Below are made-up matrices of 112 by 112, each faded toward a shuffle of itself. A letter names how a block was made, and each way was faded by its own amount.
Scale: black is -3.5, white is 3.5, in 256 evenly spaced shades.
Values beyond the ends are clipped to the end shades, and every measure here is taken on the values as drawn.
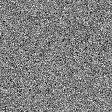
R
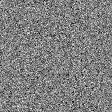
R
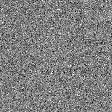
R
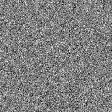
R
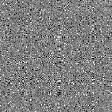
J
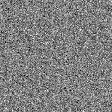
R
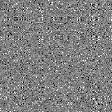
J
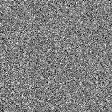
R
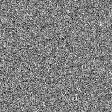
R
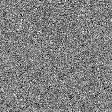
R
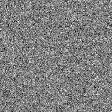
R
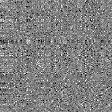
J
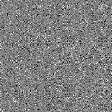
J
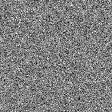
R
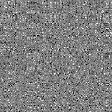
J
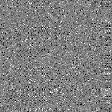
J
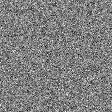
R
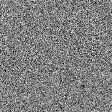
R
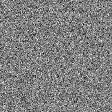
R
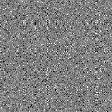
J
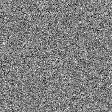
R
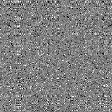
J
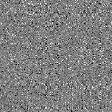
J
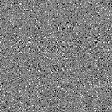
J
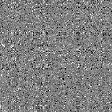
J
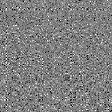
J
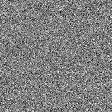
R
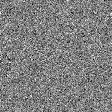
R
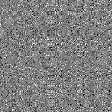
J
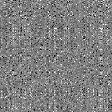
J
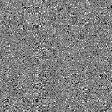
J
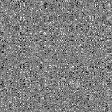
J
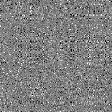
J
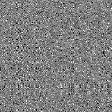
J
